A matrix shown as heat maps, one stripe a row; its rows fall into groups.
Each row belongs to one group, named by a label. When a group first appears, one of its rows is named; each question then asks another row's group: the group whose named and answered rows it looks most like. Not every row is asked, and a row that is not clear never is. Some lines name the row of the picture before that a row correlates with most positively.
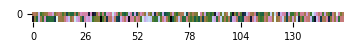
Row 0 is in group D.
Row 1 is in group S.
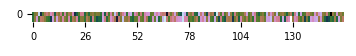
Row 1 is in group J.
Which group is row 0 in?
D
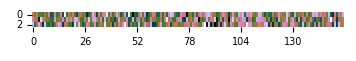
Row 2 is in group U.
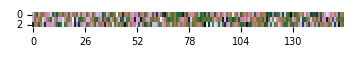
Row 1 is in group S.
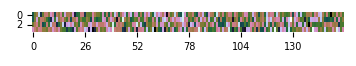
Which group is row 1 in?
J
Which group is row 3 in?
D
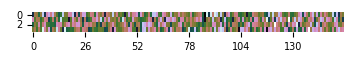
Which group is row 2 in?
S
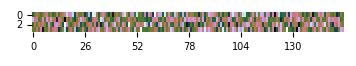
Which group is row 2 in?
S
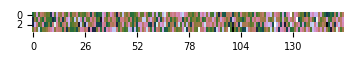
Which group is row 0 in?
J
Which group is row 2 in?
J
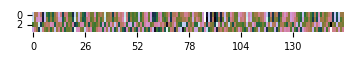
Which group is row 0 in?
U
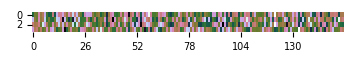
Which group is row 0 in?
S
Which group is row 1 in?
U
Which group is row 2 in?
S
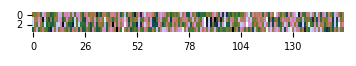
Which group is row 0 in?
S
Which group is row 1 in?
U
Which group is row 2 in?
U
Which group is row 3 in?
J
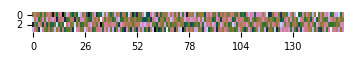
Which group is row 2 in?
S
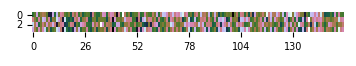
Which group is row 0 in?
J
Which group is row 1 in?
U
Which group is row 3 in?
U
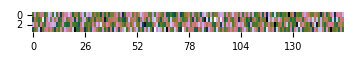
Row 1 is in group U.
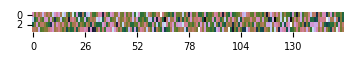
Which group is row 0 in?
S
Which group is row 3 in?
D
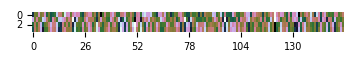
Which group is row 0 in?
S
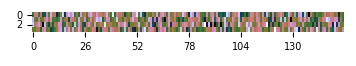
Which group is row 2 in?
U
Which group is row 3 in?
S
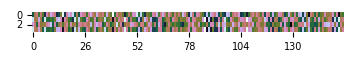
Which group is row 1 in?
U
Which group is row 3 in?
U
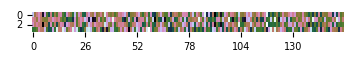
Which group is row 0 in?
U
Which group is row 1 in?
D
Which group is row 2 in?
U
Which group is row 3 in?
S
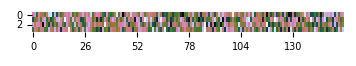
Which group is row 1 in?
S
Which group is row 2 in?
U
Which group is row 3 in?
J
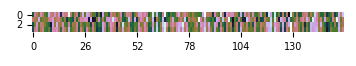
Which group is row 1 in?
D
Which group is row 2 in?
J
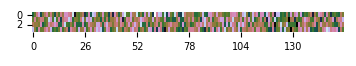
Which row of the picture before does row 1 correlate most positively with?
0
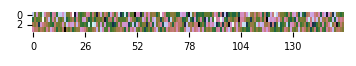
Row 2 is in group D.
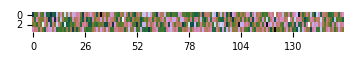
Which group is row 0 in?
S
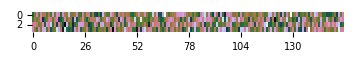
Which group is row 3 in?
U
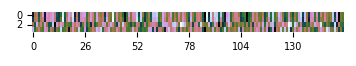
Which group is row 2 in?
J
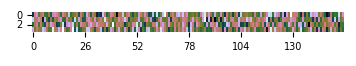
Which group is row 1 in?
U
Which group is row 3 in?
S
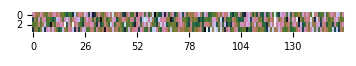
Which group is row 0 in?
D
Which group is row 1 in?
S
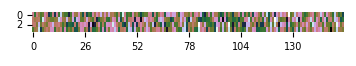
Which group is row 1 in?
S
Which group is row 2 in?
D
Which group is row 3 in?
D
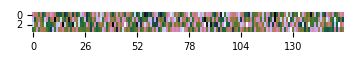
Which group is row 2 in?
U
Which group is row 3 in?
J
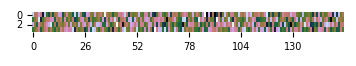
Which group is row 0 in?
U
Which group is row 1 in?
D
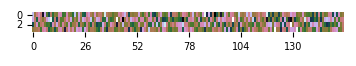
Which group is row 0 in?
U
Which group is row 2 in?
J
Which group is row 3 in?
S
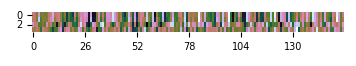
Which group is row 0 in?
D
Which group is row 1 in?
D
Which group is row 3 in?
S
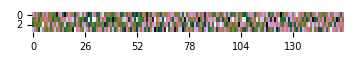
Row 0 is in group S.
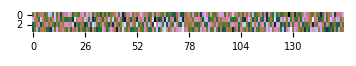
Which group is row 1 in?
D
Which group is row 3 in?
J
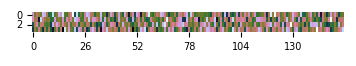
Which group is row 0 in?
S
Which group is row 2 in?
J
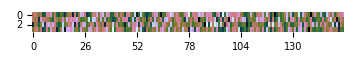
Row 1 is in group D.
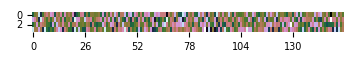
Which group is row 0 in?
D
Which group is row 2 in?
J
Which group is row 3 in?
U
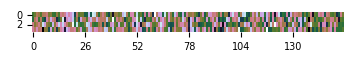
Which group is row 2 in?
S
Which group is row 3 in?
U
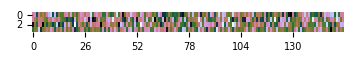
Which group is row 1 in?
D
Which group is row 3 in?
D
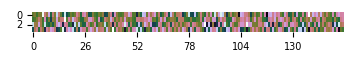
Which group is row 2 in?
U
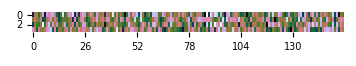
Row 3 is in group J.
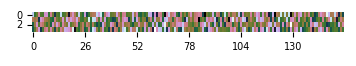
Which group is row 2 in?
J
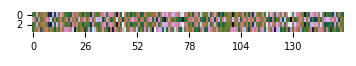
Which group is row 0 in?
J
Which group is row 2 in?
J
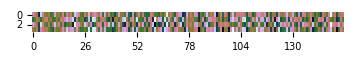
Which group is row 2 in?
D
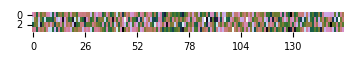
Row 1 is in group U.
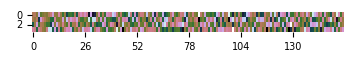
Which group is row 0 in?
D
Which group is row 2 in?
J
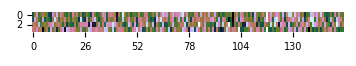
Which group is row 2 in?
D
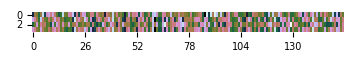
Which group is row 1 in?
D
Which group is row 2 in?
J
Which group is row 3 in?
D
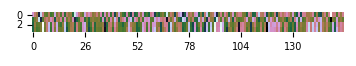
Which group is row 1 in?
D
